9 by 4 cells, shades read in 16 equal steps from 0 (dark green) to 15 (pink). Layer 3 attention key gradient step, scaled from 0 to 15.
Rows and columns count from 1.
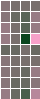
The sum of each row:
29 28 30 31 25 29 30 28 30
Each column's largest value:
9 7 7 15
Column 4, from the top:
7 9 9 15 6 7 9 8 11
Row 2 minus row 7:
0 -1 -1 0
